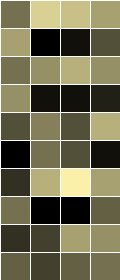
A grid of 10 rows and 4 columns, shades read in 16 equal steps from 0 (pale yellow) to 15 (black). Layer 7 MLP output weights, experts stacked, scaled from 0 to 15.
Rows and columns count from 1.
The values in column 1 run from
5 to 15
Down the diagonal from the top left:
8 15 4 13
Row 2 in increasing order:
5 10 14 15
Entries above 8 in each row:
0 3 0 3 2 3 1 3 2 3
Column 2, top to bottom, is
2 15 6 14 7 8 4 15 11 11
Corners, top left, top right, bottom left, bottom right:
8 5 9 8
